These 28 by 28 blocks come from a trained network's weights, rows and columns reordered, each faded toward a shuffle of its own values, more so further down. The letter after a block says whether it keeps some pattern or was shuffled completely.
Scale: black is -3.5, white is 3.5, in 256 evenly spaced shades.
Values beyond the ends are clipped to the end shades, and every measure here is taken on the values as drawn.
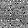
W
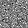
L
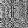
W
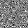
W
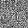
W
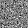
L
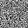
L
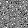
L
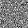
W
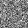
L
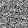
L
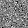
L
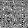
W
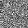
W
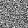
L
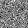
L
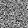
W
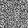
W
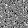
L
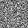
W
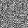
W
